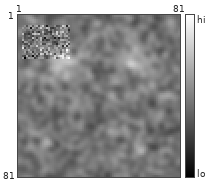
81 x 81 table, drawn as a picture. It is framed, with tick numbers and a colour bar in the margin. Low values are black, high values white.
The top left is the roughest part. Two bumps rise from the field. An odd patch, rougher than its surroundings, sits in the top left. The field is mottled with small blotches.
